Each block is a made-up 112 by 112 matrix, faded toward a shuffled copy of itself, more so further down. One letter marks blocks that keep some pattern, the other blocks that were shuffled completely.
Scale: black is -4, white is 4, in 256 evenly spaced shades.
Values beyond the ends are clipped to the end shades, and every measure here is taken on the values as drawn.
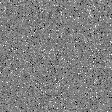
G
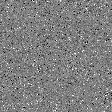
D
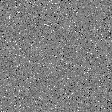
G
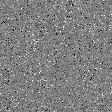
D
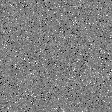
D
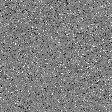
D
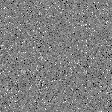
G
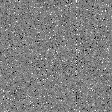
G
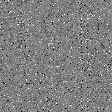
G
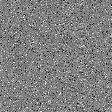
G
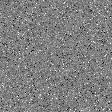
D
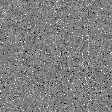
G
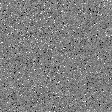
D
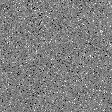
D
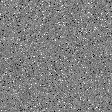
D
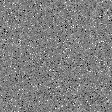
G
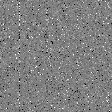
G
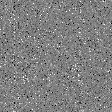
G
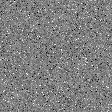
D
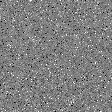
D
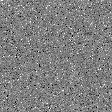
G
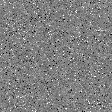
G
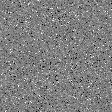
D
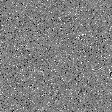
G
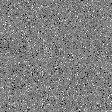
G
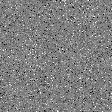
G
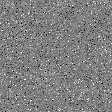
G
